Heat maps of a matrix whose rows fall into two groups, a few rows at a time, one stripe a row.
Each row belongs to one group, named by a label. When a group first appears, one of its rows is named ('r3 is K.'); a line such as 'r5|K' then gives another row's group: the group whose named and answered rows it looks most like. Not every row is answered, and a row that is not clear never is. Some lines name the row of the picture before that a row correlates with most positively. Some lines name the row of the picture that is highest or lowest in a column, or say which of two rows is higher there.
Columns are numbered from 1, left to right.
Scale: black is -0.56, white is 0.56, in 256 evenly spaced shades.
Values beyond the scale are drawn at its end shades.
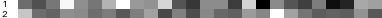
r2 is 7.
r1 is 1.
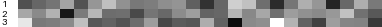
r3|7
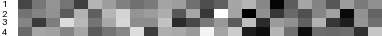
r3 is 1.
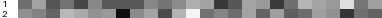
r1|7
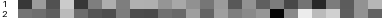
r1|1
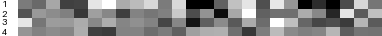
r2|7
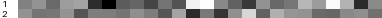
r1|7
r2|7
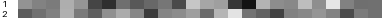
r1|7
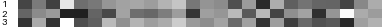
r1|1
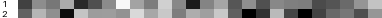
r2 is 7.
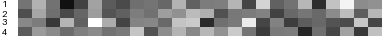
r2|7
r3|1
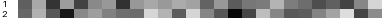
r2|7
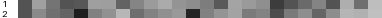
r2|1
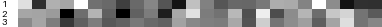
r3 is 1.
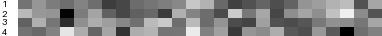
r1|7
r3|7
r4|1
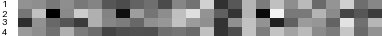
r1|7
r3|7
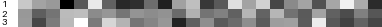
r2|1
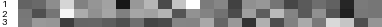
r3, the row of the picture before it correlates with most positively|1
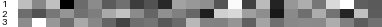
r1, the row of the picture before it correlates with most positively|3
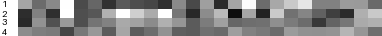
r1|7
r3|1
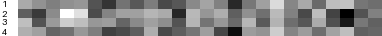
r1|7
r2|1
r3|1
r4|7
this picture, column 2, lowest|2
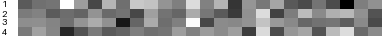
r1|1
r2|7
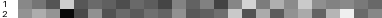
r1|7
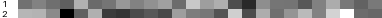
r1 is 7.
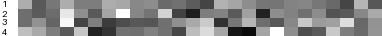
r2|1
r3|7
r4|7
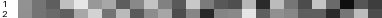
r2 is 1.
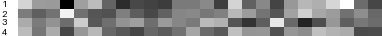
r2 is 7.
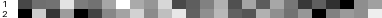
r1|1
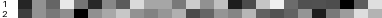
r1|1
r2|1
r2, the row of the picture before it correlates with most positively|2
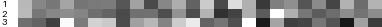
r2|7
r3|1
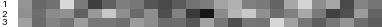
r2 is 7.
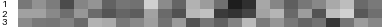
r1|7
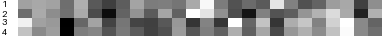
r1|7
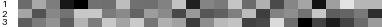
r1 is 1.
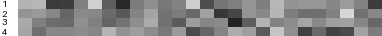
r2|7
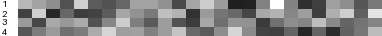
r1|7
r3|1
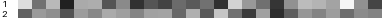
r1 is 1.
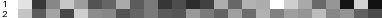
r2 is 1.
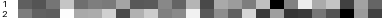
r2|1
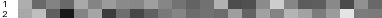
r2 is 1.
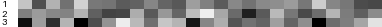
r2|7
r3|1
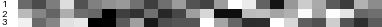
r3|7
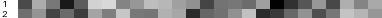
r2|1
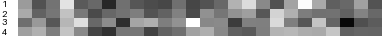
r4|7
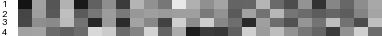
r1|1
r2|1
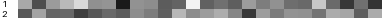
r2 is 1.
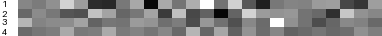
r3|7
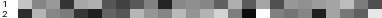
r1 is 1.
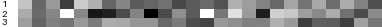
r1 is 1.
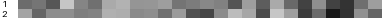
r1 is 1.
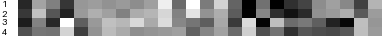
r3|1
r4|1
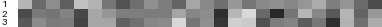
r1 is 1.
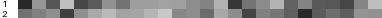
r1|1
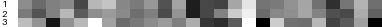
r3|1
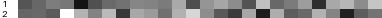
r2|1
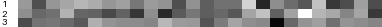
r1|1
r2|7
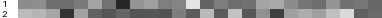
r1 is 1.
